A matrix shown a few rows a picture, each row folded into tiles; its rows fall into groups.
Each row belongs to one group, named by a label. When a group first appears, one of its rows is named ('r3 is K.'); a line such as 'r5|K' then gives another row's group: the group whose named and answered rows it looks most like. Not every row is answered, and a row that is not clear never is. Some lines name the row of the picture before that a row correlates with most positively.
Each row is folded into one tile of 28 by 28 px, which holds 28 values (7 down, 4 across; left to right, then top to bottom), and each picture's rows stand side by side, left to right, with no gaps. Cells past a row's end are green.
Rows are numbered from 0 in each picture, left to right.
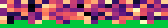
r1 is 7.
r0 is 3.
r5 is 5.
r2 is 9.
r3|3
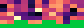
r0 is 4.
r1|7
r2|3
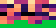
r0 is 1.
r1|3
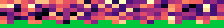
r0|3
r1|3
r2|3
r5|9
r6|3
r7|4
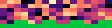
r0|9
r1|5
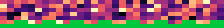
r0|3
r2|5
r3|7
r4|7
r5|7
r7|1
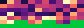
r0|1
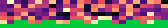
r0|9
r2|7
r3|4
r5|1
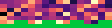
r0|1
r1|1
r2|1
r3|9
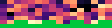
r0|7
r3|7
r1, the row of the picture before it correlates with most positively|1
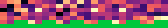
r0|9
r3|7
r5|4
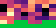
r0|4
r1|3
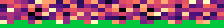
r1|5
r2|9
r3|1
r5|5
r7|1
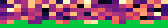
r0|7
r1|3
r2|5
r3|1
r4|9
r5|5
